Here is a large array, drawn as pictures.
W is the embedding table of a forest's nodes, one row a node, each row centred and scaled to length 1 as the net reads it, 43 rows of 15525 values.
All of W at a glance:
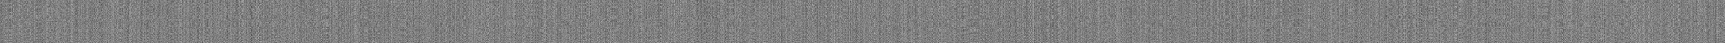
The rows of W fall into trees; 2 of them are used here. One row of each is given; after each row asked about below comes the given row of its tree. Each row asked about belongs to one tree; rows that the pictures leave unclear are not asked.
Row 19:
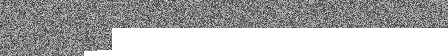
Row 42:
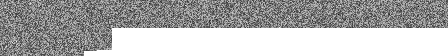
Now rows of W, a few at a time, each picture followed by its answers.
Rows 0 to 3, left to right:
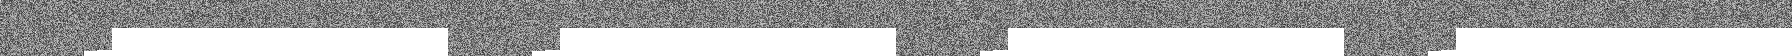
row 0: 19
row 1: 19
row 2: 19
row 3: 42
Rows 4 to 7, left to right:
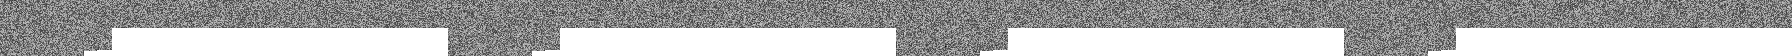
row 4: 19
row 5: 19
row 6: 42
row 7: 42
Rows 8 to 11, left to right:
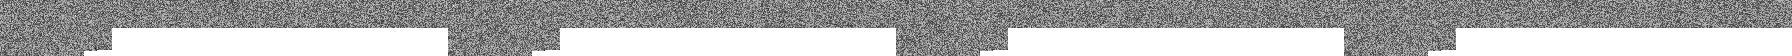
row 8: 19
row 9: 19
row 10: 19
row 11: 19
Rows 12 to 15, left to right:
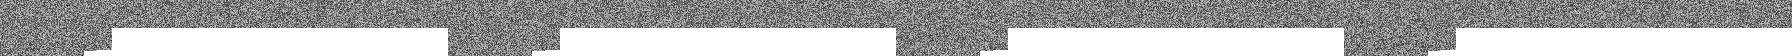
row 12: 42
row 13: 19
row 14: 19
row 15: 42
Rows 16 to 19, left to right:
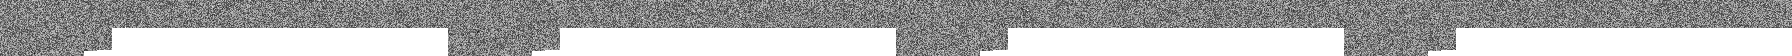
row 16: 42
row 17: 42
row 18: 42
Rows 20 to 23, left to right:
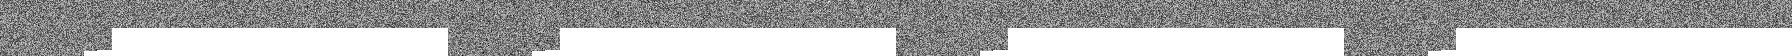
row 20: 19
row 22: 19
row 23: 19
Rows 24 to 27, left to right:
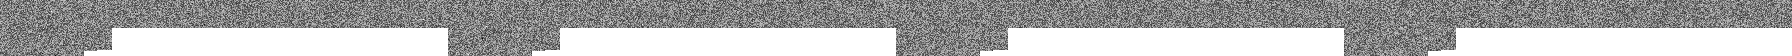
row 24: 19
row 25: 19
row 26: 19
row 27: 42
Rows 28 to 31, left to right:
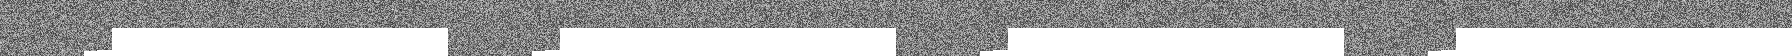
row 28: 19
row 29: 42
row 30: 42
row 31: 42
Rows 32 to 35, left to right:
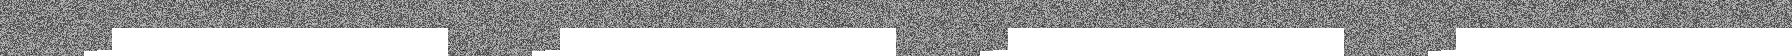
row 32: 19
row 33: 19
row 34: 42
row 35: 42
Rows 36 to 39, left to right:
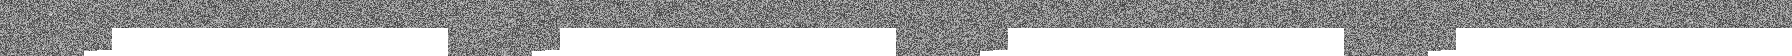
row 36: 19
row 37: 42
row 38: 42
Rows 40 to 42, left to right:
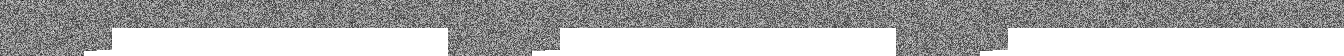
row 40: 42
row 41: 19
